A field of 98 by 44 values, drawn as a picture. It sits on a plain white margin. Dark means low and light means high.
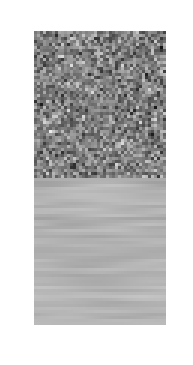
The table splits into 2 rows of 1 panel. Panel 1,1: middling, fine-grained, strong in contrast. Panel 2,1: high, streaked across, faint in contrast.
